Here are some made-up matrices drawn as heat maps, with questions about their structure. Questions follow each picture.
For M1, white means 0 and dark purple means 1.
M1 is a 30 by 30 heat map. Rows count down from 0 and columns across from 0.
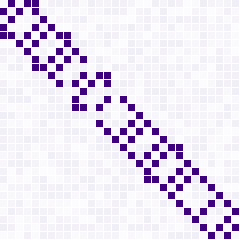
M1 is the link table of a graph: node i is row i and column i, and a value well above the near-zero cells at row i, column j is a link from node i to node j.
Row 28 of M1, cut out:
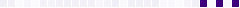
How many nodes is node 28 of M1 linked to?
3
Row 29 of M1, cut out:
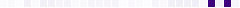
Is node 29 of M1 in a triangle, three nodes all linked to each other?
no
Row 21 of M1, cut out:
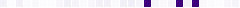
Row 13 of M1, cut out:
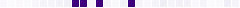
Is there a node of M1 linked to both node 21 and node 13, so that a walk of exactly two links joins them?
no
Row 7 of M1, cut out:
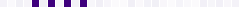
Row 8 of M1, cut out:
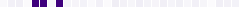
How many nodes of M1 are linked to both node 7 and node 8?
1
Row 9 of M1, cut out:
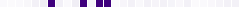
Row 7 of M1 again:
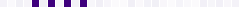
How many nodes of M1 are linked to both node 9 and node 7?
2
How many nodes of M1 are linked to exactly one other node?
2
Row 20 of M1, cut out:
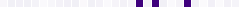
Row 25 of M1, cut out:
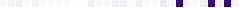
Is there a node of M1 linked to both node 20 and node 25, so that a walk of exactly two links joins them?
no
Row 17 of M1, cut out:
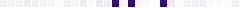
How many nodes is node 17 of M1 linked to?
3
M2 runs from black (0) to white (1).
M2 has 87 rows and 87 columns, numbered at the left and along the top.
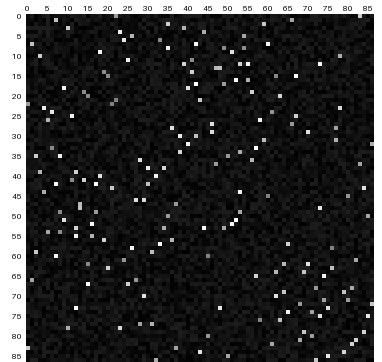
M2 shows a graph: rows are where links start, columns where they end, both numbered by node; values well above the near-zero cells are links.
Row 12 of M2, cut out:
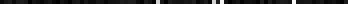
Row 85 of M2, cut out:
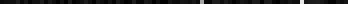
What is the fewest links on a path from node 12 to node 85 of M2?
3
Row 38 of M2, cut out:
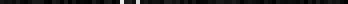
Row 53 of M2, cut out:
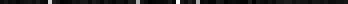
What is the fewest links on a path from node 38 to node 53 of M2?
2
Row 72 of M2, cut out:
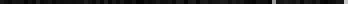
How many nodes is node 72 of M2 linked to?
2
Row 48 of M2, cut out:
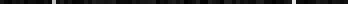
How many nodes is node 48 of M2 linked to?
2
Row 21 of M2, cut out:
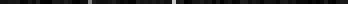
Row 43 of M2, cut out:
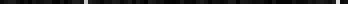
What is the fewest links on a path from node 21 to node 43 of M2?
1
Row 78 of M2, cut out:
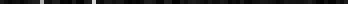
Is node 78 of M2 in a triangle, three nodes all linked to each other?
no
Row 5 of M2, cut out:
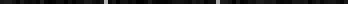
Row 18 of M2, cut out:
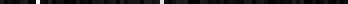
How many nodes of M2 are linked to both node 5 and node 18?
0
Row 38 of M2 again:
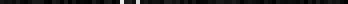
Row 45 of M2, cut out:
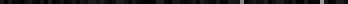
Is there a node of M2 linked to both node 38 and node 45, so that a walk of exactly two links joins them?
no
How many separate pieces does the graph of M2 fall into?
1
